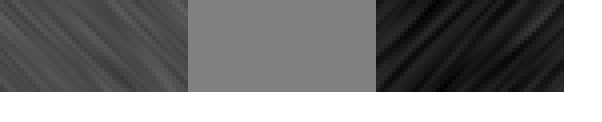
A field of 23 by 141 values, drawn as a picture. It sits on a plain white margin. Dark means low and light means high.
The table splits into one row of 3 panels. Panel 1,1: low, slanting down to the right, faint in contrast. Panel 1,2: middling, flat. Panel 1,3: very low, slanting up to the right, faint in contrast.
